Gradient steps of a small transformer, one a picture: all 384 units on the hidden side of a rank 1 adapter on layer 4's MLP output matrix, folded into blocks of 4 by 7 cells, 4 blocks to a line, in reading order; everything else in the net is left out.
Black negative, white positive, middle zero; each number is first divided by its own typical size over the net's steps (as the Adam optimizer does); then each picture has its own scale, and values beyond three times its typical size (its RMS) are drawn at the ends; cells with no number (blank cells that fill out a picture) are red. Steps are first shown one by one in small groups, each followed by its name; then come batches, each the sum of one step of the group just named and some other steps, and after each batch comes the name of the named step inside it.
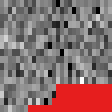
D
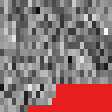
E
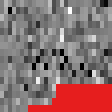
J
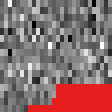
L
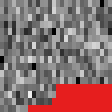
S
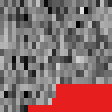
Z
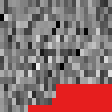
S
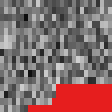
Z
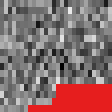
J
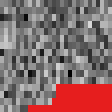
Z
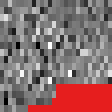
L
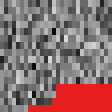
S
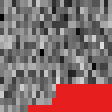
L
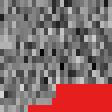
J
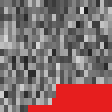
Z
